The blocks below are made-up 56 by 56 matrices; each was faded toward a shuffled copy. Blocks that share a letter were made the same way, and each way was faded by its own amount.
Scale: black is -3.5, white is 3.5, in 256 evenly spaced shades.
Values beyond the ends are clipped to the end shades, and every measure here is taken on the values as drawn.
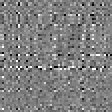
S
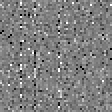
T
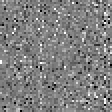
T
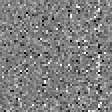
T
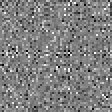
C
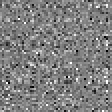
C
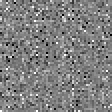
T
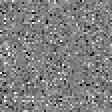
T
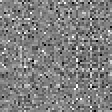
C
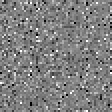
T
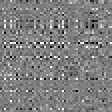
S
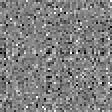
C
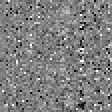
T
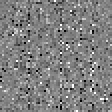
T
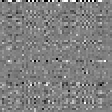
S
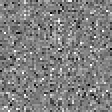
T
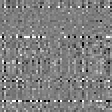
S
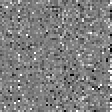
T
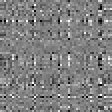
S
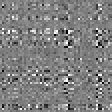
S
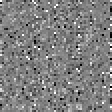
T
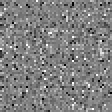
T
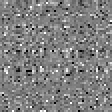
C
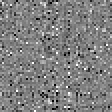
T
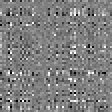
S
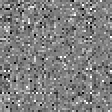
C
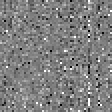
T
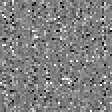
T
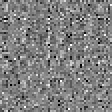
C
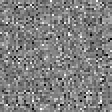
C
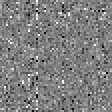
T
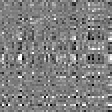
S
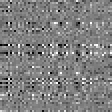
S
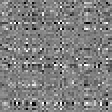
S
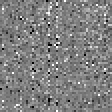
T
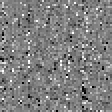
T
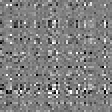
S
